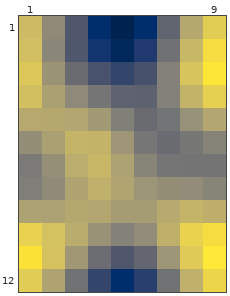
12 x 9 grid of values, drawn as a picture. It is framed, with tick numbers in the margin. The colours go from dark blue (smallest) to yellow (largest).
Average level on the scale: 60%. Lone odd cells: none. Ninth with the lowest average: top middle. Ninth with the highest average: bottom right.
